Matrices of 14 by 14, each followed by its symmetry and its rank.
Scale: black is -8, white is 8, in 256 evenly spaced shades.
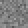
neither, full rank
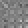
symmetric, rank three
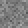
neither, full rank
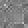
symmetric, rank three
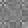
symmetric, rank three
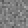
neither, full rank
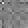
symmetric, rank three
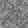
neither, full rank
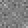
symmetric, rank three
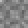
symmetric, rank three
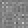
symmetric, rank three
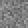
neither, full rank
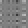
neither, rank one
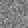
neither, full rank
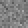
neither, full rank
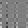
neither, rank one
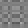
neither, rank one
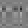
neither, rank one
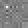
symmetric, rank three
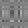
neither, rank one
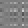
neither, rank one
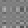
neither, rank one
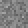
neither, full rank
